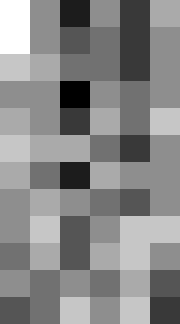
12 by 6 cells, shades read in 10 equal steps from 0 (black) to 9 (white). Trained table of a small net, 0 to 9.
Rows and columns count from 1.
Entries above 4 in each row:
4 3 3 4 4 4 4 4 5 4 3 3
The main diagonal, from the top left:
9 5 4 5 4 5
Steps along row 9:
up down up up same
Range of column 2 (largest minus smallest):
3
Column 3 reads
1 3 4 0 2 6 1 5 3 3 5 7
